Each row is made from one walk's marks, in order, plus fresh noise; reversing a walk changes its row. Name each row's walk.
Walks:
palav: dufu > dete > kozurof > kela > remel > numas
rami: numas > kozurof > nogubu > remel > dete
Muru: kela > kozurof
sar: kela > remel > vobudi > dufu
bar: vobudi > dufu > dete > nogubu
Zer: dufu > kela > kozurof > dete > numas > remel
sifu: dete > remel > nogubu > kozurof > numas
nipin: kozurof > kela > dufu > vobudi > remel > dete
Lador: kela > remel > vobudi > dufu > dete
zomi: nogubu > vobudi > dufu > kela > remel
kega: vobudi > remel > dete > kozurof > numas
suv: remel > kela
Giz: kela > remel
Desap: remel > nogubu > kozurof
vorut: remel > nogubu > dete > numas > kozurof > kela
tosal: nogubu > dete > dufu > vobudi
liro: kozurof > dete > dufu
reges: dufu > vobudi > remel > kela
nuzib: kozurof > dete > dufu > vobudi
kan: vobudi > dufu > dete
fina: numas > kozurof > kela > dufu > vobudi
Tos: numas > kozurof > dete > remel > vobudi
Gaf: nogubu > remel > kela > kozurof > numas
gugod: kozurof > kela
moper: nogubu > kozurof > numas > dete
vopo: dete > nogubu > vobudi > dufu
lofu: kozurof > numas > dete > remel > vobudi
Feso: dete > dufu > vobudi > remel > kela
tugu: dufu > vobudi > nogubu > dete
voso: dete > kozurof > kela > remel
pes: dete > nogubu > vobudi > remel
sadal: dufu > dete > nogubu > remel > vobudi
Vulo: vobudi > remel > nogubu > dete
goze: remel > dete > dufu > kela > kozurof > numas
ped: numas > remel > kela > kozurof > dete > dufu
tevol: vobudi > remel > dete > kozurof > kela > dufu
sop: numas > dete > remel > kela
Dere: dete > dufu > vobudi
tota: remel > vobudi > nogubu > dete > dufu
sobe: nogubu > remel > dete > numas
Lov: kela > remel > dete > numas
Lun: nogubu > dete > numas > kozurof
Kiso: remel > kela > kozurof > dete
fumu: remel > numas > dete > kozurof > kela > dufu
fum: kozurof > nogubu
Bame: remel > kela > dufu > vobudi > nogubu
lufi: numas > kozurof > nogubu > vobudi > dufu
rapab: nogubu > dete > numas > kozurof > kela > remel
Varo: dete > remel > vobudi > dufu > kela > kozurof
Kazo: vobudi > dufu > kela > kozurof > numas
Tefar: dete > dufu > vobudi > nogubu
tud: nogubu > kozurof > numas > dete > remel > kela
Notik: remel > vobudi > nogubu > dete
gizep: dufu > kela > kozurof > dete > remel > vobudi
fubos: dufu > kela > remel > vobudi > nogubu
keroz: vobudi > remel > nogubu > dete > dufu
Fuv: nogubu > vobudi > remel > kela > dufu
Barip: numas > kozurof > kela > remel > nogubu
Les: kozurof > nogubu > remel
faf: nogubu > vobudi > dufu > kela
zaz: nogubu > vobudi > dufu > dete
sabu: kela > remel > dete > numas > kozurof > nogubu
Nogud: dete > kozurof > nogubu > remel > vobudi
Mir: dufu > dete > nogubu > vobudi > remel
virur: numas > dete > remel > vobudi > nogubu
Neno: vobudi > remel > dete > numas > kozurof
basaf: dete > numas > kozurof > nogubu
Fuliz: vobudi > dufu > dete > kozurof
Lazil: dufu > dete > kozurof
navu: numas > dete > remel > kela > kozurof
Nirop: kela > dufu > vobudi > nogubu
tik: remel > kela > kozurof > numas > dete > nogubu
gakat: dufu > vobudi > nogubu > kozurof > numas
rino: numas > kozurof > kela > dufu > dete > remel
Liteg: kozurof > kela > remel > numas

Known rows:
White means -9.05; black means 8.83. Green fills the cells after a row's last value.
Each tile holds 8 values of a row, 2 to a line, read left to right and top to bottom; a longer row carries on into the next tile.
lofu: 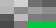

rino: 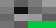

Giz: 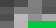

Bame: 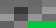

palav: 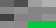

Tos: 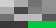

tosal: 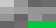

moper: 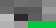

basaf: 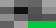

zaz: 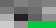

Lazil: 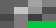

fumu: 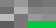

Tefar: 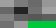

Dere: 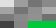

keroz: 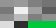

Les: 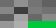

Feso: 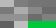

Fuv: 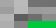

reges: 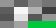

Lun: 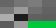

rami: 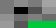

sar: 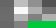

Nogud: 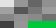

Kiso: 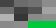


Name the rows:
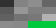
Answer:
Lador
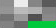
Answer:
liro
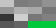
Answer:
gizep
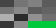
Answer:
Desap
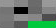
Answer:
virur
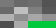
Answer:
suv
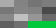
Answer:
sop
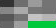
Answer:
Lov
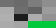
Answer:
sobe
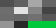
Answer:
Fuliz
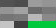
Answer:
kega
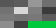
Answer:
Neno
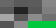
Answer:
tik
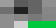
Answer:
pes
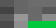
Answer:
sabu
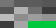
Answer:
vorut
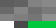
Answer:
Vulo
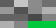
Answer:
nipin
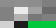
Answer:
tevol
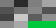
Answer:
Zer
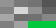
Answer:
faf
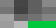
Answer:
rapab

